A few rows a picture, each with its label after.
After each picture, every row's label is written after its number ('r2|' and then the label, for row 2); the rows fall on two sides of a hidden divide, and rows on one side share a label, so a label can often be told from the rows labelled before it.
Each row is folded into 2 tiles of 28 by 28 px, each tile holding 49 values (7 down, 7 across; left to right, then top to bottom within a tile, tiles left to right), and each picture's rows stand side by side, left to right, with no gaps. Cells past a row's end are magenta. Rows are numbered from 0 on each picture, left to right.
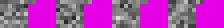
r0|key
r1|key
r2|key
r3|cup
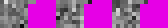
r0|key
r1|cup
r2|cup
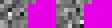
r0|key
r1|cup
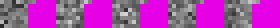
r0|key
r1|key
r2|key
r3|key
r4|key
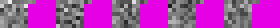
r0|key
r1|key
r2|key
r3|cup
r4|key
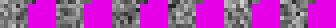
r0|key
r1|key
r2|key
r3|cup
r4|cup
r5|key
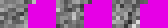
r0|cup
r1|key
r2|cup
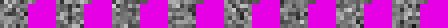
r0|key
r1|cup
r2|key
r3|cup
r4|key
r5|key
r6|cup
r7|key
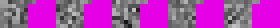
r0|key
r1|key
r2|key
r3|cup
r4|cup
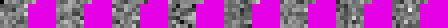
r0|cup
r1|cup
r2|cup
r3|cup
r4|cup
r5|key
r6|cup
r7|cup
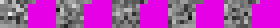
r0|cup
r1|cup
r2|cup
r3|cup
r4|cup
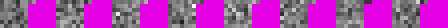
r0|key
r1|cup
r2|cup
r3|key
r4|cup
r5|key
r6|key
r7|key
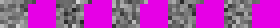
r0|cup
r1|key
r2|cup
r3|key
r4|key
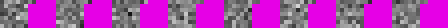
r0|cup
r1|cup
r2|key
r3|cup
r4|key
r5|cup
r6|cup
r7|cup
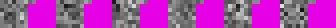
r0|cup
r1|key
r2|cup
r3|key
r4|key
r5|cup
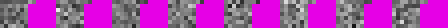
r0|cup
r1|key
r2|key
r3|key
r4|key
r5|key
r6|cup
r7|cup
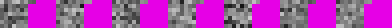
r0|cup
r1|cup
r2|cup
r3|key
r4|key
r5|cup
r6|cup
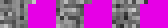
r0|cup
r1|key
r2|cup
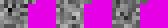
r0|cup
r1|key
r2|cup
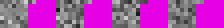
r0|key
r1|key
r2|key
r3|cup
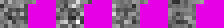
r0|cup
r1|cup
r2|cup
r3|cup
